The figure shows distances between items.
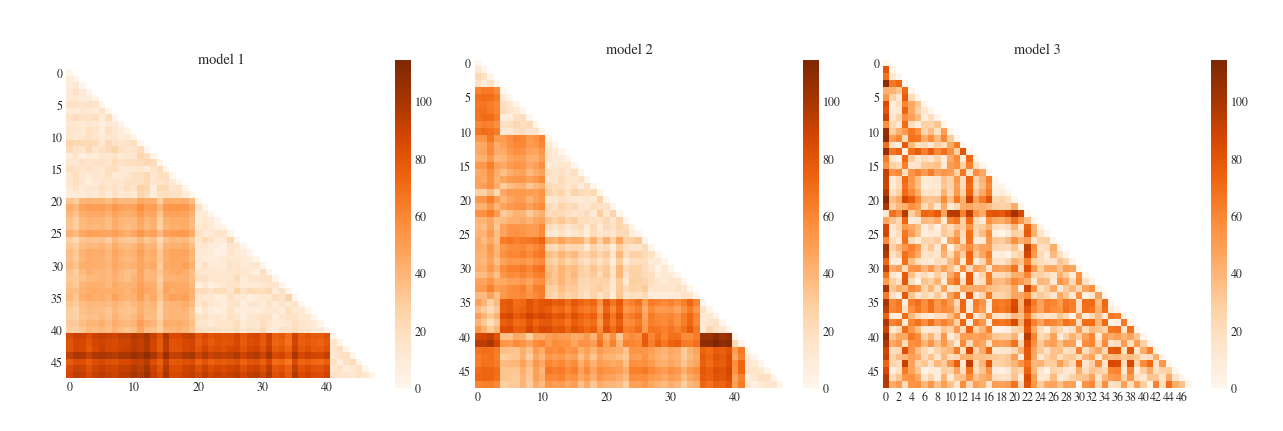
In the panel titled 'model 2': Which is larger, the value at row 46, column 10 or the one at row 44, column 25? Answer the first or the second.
the second
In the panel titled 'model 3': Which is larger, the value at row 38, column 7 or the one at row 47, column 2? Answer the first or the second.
the first
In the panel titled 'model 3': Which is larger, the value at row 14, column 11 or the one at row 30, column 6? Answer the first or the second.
the first
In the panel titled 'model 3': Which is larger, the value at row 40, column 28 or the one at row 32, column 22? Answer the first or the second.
the second
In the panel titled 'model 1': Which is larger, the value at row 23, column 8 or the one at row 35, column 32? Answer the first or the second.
the first
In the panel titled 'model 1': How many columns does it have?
48
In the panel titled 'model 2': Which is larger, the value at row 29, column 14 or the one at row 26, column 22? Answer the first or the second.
the second
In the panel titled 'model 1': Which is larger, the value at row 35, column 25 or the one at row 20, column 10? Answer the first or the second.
the second
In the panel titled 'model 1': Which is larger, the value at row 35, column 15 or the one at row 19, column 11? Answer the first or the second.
the first
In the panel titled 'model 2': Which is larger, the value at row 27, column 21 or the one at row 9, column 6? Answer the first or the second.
the second
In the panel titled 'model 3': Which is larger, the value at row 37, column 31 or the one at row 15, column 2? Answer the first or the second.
the second
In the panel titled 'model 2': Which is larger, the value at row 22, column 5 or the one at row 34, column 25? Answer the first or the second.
the first
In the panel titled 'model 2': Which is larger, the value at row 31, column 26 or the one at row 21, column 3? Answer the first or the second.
the second
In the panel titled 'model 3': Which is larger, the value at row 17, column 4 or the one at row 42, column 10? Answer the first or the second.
the first
